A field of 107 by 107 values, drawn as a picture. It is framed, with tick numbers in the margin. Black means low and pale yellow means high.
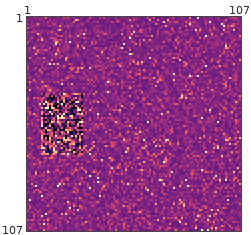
The halves do not mirror each other. Most values sit low, with a long tail of high ones. Values change most from cell to cell in the middle left. In the middle left lies a patch that is rougher than the rest. There is no overall slope. Fine speckle covers the field.
